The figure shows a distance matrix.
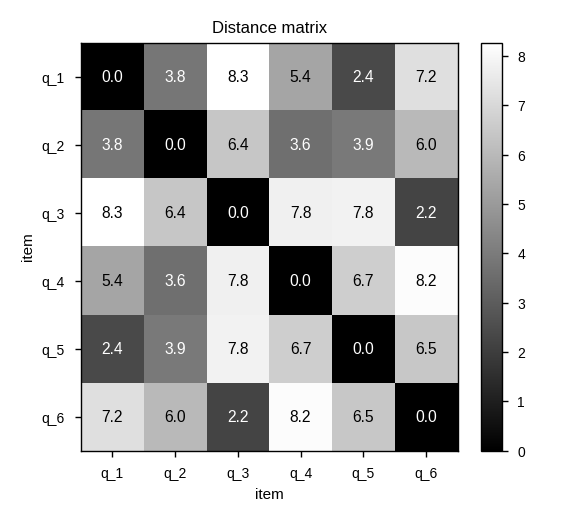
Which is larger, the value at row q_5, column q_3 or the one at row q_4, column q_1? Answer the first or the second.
the first
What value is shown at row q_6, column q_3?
2.2
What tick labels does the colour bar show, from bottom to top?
0, 1, 2, 3, 4, 5, 6, 7, 8
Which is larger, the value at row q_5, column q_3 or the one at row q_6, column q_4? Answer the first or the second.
the second
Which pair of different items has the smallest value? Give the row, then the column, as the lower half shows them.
q_6, q_3
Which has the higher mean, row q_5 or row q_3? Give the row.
q_3
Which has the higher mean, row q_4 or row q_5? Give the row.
q_4
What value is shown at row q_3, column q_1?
8.3
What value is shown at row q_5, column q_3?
7.8
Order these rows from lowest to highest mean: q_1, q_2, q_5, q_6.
q_2, q_1, q_5, q_6
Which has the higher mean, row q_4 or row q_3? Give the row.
q_3
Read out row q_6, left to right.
7.2 6.0 2.2 8.2 6.5 0.0
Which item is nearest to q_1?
q_5
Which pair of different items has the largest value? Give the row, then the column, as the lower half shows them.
q_3, q_1
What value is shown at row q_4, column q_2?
3.6
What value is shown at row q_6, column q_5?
6.5
